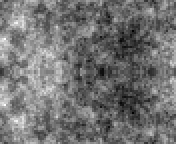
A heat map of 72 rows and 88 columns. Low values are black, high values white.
No regular stripes run through it. The texture is blotchy. The top and bottom halves mirror each other.
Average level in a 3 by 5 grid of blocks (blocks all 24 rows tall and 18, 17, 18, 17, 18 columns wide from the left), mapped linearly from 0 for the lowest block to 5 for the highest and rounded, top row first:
43202 / 45103 / 43202
